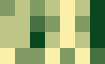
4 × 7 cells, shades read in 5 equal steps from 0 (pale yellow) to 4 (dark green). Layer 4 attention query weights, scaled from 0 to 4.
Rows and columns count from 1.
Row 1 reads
2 1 2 1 0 1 4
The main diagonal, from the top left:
2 1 4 0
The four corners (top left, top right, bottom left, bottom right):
2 4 0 3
